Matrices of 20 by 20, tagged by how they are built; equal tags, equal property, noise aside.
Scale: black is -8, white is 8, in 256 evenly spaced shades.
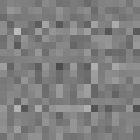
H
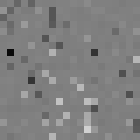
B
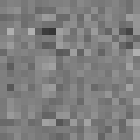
H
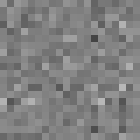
H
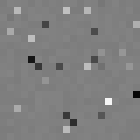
B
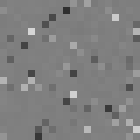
B
